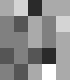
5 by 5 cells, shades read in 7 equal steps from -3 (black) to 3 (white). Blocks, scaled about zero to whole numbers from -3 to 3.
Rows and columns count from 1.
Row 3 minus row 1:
-1 -2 3 -1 0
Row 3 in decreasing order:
1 1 0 0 0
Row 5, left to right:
0 -1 1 3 1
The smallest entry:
-2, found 2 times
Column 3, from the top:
-2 1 1 -1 1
